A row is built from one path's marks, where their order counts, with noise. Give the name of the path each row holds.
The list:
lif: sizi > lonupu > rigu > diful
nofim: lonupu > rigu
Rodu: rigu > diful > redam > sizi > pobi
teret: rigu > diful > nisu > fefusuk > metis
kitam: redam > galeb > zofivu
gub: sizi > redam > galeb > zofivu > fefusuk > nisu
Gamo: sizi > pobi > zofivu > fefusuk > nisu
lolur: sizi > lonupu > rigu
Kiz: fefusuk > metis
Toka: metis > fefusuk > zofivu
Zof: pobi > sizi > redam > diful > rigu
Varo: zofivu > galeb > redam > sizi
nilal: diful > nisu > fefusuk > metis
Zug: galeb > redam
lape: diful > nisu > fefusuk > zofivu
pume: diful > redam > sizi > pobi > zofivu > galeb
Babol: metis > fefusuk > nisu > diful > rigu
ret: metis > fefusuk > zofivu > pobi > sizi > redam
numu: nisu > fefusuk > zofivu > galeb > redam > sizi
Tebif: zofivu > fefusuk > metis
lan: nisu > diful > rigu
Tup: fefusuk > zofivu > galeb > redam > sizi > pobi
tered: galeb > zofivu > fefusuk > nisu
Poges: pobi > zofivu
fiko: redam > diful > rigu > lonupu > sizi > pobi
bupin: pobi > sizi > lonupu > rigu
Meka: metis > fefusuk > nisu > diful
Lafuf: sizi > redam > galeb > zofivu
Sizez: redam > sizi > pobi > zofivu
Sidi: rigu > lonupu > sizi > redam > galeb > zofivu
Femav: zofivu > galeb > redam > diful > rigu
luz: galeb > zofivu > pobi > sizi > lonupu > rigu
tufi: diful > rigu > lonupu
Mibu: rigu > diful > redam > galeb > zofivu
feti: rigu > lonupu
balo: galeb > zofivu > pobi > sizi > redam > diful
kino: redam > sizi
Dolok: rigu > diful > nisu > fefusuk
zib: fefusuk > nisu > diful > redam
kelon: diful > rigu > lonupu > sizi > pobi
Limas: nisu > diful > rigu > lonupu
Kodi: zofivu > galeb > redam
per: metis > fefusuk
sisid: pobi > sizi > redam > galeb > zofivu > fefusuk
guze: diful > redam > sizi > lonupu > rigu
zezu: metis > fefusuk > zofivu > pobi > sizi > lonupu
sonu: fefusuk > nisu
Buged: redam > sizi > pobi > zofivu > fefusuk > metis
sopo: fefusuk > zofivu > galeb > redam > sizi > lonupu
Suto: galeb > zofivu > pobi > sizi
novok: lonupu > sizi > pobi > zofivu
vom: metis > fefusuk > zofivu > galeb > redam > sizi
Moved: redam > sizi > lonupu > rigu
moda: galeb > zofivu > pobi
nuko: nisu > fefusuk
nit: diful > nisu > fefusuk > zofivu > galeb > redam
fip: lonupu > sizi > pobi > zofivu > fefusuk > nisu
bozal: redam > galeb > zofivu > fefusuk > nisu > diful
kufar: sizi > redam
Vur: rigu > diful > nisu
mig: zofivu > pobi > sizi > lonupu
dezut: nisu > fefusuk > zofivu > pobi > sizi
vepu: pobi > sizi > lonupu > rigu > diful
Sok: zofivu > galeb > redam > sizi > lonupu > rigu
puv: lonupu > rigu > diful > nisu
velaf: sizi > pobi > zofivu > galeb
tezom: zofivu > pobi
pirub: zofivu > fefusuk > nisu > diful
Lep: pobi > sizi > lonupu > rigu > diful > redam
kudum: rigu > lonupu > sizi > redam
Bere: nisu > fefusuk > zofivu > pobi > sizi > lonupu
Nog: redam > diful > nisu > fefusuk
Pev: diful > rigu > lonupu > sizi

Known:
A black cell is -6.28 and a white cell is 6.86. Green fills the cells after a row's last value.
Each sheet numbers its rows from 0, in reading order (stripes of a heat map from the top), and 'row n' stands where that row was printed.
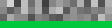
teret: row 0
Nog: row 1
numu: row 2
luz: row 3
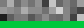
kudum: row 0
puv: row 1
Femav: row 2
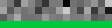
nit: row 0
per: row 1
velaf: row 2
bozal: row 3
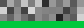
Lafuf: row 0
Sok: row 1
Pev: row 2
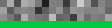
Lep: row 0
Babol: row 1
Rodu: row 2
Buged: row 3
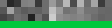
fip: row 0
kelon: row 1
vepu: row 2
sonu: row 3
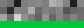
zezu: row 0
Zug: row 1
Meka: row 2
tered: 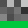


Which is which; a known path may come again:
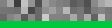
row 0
Dolok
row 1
dezut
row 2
Poges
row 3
Suto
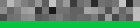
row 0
feti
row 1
bozal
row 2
sonu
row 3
pume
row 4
guze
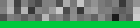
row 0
Nog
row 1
tezom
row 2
Lafuf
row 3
kufar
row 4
kelon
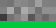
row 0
nofim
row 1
kino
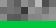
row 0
pirub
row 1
bupin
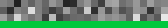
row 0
zezu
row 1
Femav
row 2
fip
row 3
vom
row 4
lan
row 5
tufi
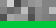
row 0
nilal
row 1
nuko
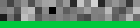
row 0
fiko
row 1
sisid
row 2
Vur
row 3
Moved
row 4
lape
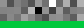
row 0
Buged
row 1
Mibu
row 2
Lep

